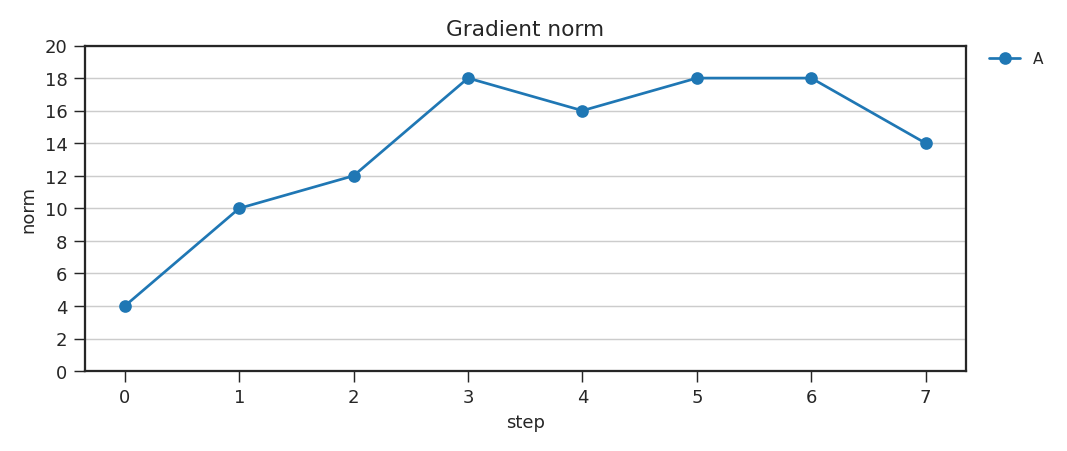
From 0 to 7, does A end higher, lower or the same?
higher
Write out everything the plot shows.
Title: Gradient norm
x-axis: step, ticks 0 1 2 3 4 5 6 7
y-axis: norm, ticks 0 2 4 6 8 10 12 14 16 18 20
Legend: A
Values:
A: 4 10 12 18 16 18 18 14
